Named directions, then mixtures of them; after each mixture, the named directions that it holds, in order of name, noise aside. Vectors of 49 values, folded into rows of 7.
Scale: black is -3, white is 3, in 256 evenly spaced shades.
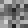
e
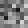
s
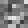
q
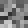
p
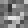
q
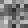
e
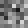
s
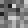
q, s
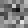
e, s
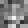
e, q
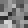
p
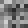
e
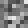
q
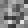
q, s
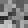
p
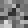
e, p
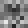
e, s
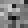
q, s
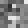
q, s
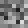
s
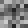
e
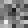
e, p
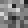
q, s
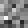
p, s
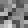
p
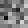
s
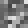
q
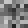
e
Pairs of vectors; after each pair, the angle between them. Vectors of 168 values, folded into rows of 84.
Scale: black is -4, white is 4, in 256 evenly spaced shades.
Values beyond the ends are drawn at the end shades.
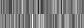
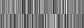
partly opposed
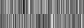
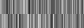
partly opposed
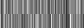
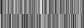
partly aligned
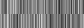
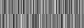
partly aligned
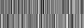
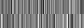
nearly parallel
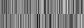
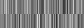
nearly opposite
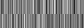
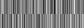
nearly opposite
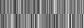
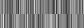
partly opposed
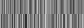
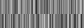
orthogonal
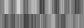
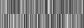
orthogonal
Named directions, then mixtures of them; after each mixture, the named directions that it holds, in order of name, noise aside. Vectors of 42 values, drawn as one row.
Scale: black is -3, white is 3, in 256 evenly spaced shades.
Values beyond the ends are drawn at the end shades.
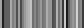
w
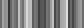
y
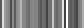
w, y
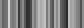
y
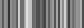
w, y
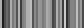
w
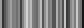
w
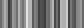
y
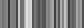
w, y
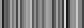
w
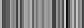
w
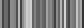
w, y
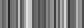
w, y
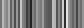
w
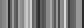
w, y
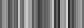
y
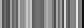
w, y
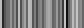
w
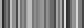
w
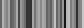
w, y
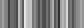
y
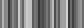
y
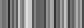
w, y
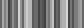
y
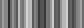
y
